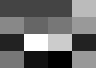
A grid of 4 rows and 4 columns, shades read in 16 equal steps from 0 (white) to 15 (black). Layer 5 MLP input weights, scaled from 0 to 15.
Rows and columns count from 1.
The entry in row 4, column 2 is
14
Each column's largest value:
13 14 15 13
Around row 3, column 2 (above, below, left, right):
9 14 13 3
